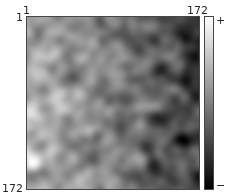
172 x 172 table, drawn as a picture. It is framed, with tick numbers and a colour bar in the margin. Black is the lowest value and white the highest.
Values rise toward the left. The field is smooth, with broad soft blobs. No single row or column stands out from its neighbours. No regular stripes run through it. Overall the values sit about 50% of the way up the scale.
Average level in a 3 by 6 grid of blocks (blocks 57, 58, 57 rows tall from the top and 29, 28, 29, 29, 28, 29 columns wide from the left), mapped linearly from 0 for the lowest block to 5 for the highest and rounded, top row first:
443210
543210
543310
